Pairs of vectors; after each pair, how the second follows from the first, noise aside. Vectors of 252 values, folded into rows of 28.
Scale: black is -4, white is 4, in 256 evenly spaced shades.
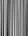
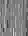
partly zeroed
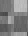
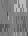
partly zeroed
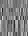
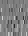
partly zeroed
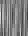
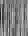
negated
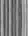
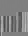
partly zeroed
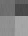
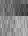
copied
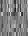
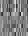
negated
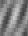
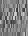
sign-scrambled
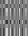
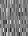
sign-scrambled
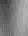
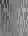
partly zeroed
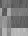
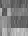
copied
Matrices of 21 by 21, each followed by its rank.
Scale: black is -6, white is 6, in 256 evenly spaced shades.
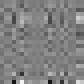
two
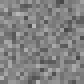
full rank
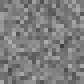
full rank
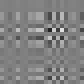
one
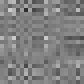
two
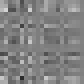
two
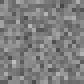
full rank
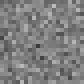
full rank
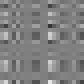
one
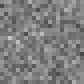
full rank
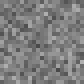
full rank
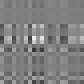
one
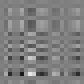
one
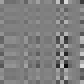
one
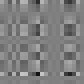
one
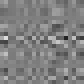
two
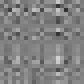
two
